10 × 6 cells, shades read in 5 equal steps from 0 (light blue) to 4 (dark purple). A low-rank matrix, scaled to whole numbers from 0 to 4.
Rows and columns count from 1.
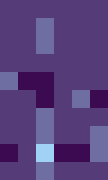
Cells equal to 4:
7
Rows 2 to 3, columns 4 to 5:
3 3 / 3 3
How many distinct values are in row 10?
2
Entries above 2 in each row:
6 5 5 6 5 5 5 4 4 5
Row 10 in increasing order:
2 3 3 3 3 3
